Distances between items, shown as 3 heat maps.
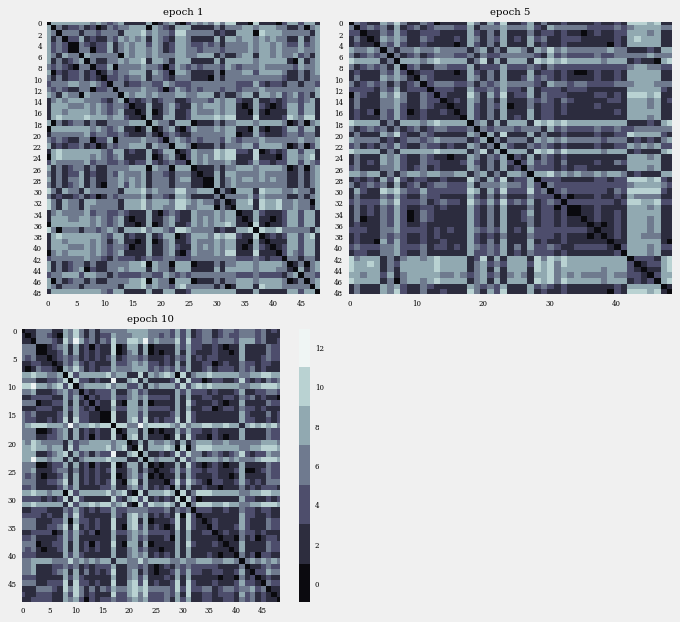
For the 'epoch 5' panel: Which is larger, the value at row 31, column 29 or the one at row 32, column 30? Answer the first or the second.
the second
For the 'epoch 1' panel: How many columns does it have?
49
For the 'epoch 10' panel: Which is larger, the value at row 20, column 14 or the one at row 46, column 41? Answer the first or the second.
the first
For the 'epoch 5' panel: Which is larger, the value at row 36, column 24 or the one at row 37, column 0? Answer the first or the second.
the second
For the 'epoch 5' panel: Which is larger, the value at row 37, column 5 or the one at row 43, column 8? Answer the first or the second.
the second
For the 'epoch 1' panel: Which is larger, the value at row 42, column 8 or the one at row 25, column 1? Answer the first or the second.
the second
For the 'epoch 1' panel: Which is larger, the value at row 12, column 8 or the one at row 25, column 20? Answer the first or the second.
the second
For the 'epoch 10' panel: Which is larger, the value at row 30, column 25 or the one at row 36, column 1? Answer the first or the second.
the first
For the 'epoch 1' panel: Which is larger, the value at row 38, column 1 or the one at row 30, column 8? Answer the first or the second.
the first
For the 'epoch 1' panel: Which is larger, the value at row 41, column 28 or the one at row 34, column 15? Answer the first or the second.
the first
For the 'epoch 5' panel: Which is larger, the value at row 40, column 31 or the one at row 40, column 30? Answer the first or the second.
the second
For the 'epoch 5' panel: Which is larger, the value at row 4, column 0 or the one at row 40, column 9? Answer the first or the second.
the second
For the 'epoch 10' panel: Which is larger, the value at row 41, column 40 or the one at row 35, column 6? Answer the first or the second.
the first
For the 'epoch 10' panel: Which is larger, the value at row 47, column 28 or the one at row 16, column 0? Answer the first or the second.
the second
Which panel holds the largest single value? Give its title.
epoch 10
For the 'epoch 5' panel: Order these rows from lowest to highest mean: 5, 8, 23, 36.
36, 8, 5, 23
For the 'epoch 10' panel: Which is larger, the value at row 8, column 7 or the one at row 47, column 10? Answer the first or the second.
the second
